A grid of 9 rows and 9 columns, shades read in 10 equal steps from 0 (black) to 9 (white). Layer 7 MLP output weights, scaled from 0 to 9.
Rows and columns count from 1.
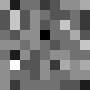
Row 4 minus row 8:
-1 -1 1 2 -5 0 0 1 -2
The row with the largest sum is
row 7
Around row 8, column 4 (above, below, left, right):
3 4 4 5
